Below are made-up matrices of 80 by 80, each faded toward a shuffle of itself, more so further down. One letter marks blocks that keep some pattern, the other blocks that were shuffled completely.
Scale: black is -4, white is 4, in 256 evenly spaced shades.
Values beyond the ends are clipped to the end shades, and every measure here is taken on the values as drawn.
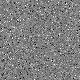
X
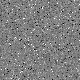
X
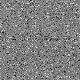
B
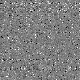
B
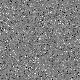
X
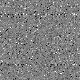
B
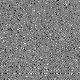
B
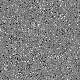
X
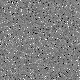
X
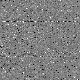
B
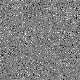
B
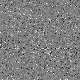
B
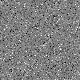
X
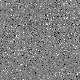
B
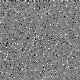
B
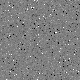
X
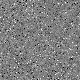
X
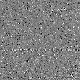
B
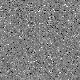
B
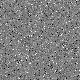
X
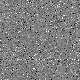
B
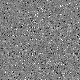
B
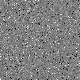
X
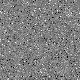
B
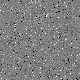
X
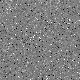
X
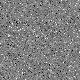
X
